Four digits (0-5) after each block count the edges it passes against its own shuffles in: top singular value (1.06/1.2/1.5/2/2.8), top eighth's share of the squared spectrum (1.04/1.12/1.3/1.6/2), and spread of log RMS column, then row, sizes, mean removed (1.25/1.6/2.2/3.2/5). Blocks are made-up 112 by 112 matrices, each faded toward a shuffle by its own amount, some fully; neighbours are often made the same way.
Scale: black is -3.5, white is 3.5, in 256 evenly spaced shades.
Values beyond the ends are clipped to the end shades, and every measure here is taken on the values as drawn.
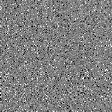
4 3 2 2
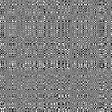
5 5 4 4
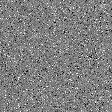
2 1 0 0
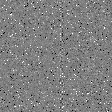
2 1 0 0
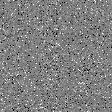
3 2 1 0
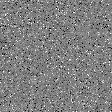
0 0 0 0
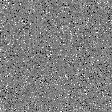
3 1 0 0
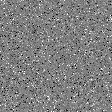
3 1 0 0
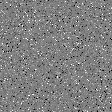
1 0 0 0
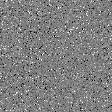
3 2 1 1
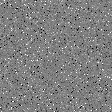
0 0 0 0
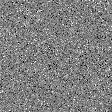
0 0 0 0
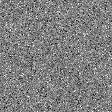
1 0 1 0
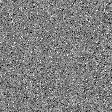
0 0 1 0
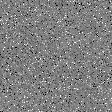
1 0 0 0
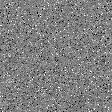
1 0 0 0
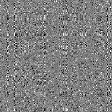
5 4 3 2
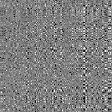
5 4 3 3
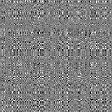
5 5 4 4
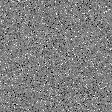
0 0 0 0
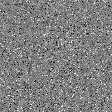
2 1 0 0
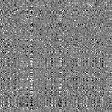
5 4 3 3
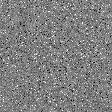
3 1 0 0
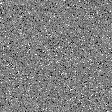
2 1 0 0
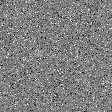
2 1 0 0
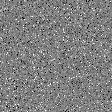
0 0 0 0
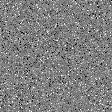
2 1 0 0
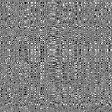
5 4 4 3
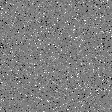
0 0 0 0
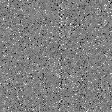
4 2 1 0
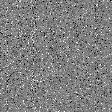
1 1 2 0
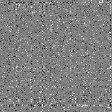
4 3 2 2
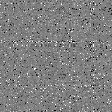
4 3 1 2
